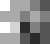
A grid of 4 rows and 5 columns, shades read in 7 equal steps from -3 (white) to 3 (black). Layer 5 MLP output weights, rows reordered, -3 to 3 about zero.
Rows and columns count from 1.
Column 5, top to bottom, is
1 0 1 1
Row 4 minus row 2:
0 0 1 3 1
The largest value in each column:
-1 -1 2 2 1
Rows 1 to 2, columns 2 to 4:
-1 -1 0 / -1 0 -1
